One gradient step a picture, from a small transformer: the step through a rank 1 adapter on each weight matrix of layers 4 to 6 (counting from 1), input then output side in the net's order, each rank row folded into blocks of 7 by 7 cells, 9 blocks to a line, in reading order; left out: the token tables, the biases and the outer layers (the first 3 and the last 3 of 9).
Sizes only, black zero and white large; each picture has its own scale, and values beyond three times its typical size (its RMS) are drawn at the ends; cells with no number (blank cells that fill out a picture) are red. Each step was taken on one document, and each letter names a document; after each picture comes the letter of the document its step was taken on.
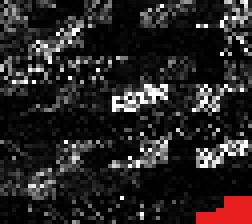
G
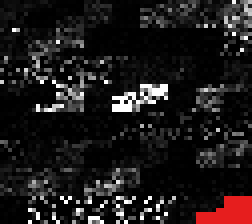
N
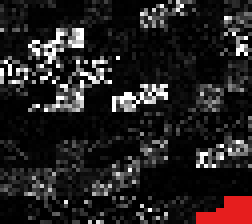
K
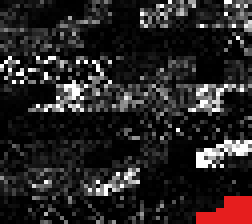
G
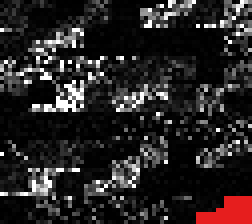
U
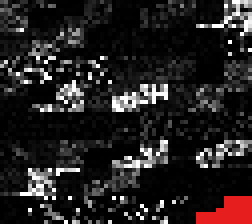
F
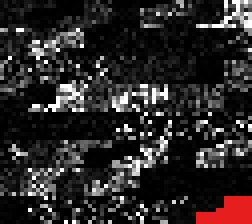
F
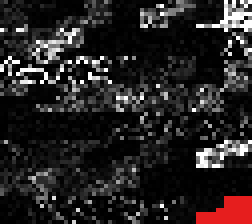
G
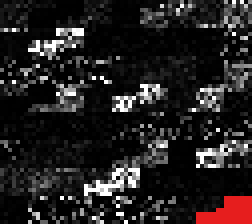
N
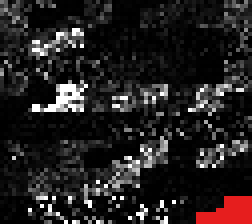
F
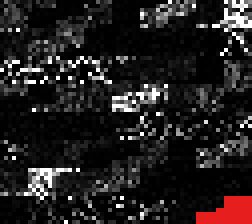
G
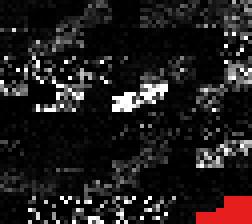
N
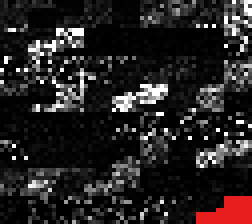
N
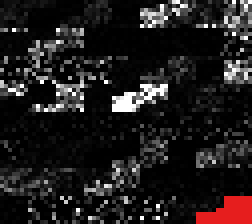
N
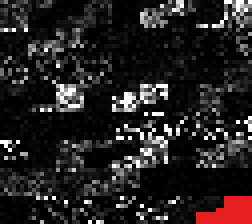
K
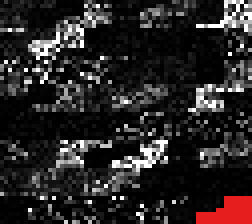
F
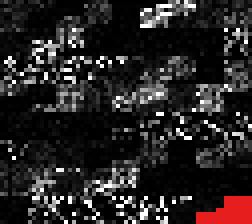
U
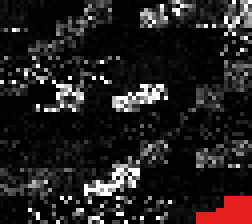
N
